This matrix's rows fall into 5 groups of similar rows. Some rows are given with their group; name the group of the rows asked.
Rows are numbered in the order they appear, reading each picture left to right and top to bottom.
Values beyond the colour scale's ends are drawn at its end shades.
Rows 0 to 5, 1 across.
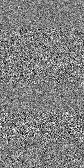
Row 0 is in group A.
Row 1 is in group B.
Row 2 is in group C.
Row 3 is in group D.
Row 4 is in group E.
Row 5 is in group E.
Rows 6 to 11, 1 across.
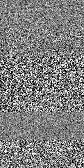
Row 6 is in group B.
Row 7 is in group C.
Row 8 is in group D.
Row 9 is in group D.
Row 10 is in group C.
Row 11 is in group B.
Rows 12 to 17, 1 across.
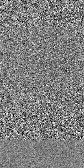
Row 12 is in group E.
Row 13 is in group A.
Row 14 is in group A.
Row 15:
E
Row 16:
E
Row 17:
A
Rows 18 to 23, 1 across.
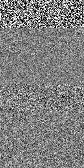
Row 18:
E
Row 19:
A
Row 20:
E
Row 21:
A
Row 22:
E
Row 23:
E
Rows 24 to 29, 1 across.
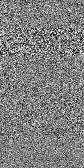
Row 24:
B
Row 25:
A
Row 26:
A
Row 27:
E
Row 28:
C
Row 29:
C
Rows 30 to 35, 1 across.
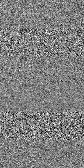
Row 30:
B
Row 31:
B
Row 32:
B
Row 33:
B
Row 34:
E
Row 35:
A
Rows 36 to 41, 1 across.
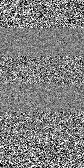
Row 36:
B
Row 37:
D
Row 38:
E
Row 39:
B
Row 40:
D
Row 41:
A
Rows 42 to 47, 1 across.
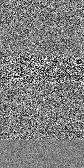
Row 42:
C
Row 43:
A
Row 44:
C
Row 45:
D
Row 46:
C
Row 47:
B
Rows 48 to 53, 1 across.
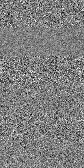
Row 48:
D
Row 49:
D
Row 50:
A
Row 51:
C
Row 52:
C
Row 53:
E
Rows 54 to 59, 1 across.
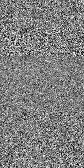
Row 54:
D
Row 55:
B
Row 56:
B
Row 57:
D
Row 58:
E
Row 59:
D
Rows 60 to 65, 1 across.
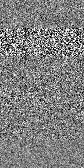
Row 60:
C
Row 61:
E
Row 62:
E
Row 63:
B
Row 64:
D
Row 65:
B
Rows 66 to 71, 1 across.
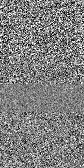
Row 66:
A
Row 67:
A
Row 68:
C
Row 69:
E
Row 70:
B
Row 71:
E
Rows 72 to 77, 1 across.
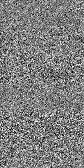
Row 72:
C
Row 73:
D
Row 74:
C
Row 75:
C
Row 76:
C
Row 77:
D
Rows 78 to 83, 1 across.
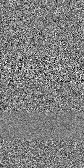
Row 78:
C
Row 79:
D
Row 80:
B
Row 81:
D
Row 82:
A
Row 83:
A
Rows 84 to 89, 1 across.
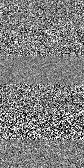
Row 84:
A
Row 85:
B
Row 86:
E
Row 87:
C
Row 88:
E
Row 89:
B
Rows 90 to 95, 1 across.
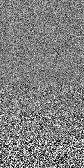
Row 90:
C
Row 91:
C
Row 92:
C
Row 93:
E
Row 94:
B
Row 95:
C
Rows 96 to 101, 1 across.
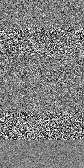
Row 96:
D
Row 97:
A
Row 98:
E
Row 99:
E
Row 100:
E
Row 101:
A
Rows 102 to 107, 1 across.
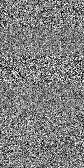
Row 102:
D
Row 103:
D
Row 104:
E
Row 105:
D
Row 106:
B
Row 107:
A
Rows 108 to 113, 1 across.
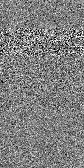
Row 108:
C
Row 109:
C
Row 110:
A
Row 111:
C
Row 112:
B
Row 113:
A
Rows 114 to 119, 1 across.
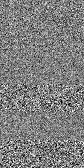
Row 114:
C
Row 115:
D
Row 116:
D
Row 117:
E
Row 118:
B
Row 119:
A
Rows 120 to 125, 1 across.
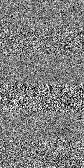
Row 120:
D
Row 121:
E
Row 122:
C
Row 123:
E
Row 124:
C
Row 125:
C
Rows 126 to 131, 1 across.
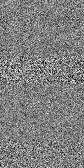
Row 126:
C
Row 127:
C
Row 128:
B
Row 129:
E
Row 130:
E
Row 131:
D
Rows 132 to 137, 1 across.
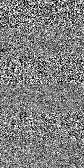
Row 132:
A
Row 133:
C
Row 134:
B
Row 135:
D
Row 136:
B
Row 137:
B
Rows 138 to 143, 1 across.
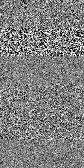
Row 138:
E
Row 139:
B
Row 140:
D
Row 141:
A
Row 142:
A
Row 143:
C
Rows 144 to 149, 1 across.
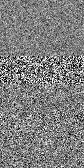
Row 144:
E
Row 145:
C
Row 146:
D
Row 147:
C
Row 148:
B
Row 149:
C
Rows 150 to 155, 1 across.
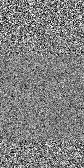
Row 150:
A
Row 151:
B
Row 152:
C
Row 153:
B
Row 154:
A
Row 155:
B
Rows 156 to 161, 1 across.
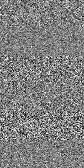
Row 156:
E
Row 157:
D
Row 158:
E
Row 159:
E
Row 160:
E
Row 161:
D
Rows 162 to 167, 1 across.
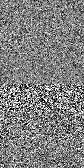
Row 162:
D
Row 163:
B
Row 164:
D
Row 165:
B
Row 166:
A
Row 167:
C
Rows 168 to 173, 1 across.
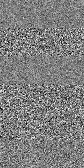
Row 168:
C
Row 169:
D
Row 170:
E
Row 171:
A
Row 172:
A
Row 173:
A
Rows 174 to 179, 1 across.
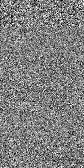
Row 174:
D
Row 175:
B
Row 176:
A
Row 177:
A
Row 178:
B
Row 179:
C
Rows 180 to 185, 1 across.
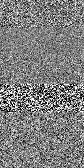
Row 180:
A
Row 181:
C
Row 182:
C
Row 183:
A
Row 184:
C
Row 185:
E
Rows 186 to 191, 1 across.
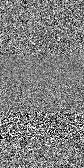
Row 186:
E
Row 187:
A
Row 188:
D
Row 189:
B
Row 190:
A
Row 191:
B
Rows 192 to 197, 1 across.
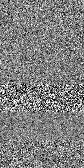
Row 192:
D
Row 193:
E
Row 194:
B
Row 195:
E
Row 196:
D
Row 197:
C
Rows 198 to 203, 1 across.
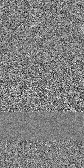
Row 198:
A
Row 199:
D
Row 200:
A
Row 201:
B
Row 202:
A
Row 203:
B
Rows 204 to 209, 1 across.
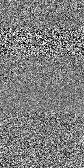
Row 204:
C
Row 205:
D
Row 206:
D
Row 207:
A
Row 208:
A
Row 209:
A
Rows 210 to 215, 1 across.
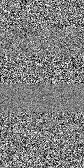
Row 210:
B
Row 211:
E
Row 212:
D
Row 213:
D
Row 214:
D
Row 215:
E
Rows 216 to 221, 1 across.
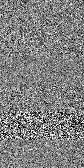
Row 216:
E
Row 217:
B
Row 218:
E
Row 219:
B
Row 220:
D
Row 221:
B
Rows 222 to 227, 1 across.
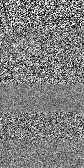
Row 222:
C
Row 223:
E
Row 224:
D
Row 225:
C
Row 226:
A
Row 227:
C
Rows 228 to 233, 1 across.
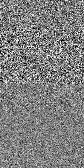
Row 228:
A
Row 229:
D
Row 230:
E
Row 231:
E
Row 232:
D
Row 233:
B
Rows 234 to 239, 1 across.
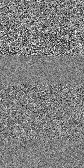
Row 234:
A
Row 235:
A
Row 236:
B
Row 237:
E
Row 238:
D
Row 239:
E
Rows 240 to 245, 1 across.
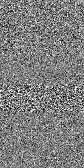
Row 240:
A
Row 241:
D
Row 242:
C
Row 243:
A
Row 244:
D
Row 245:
E
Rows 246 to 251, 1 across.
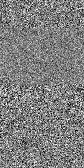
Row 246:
C
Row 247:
E
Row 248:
A
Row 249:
B
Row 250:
D
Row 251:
E
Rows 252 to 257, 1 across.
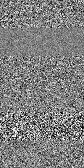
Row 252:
D
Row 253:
D
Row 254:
C
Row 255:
B
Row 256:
E
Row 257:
E
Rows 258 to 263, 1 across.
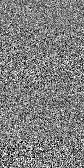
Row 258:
B
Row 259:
C
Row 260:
E
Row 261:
C
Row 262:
B
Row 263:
D
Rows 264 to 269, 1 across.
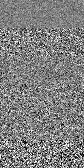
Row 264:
D
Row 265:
B
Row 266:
C
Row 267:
B
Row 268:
D
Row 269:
E
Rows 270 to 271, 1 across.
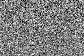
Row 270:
E
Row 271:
A
